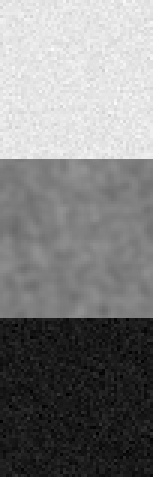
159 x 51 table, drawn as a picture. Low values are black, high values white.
The table splits into 3 rows of 1 panel. Panel 1,1: very high, fine-grained, faint in contrast. Panel 2,1: middling, blotchy, faint in contrast. Panel 3,1: very low, fine-grained, faint in contrast.
